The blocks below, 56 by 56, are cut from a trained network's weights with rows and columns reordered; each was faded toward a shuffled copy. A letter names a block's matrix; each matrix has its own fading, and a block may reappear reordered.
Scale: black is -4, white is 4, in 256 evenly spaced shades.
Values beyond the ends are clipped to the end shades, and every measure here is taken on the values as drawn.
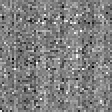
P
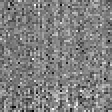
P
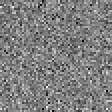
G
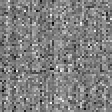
P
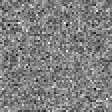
G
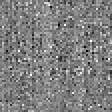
P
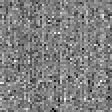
P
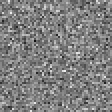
G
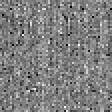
P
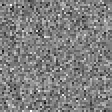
G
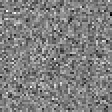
G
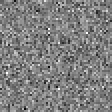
G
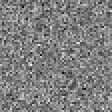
G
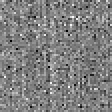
P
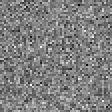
G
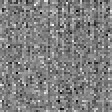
P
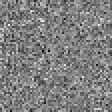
G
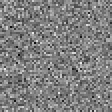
G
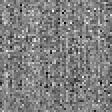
P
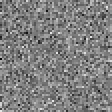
G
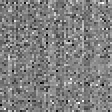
P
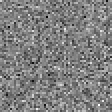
G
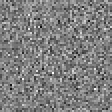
G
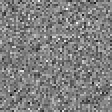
G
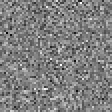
G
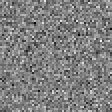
G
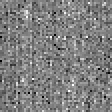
P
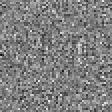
G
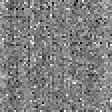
P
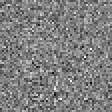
G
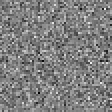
G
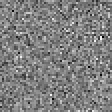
G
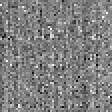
P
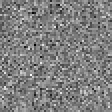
G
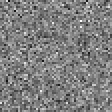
G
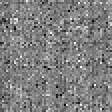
P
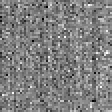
P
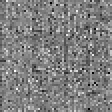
P
